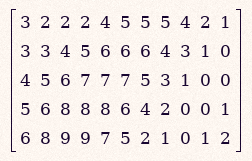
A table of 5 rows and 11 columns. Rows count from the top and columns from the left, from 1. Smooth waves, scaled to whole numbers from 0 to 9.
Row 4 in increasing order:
0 0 1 2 4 5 6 6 8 8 8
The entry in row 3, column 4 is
7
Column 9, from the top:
4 3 1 0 0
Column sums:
21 24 29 31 32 29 22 15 8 4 4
